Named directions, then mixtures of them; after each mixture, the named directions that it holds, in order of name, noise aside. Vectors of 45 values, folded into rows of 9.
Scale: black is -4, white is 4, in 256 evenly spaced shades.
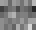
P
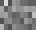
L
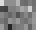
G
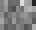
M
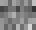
P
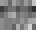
P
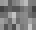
M, P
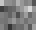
G, M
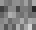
P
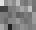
G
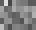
L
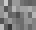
G, L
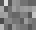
L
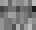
P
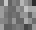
L, M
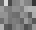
L, M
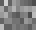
L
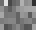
L, M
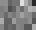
M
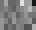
M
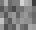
M, P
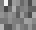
L, P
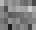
G, P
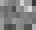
G, M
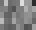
M
